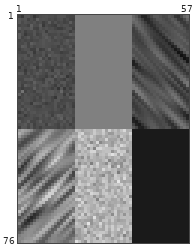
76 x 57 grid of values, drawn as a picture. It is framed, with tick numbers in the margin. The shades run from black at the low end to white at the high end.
The table splits into 2 rows of 3 panels. Panel 1,1: low, fine-grained, faint in contrast. Panel 1,2: middling, flat. Panel 1,3: low, slanting down to the right. Panel 2,1: middling, slanting up to the right, strong in contrast. Panel 2,2: high, fine-grained. Panel 2,3: very low, flat.
